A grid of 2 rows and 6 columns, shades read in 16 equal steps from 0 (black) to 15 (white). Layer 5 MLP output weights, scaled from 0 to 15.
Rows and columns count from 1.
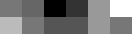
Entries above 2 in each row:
5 6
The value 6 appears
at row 1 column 2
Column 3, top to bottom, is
0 5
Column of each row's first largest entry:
6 1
